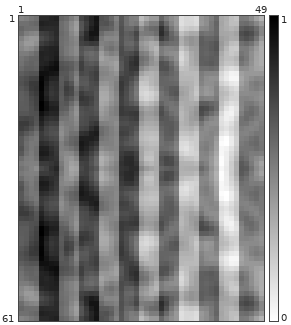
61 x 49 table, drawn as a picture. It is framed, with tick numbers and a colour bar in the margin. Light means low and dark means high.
Lone odd cells: none. Slope: up to the left. Stripes: upright, repeating 6 times. Mirror symmetry: top to bottom. Average level on the scale: 50%. Ninth with the lowest average: middle right.
